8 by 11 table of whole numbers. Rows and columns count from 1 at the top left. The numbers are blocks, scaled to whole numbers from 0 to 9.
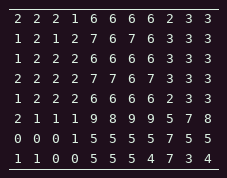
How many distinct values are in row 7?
4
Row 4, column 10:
3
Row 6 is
2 1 1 1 9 8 9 9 5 7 8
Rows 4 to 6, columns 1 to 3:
2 2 2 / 1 2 2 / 2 1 1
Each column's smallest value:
0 0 0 0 5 5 5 4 2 3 3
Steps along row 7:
same same up up same same same up down same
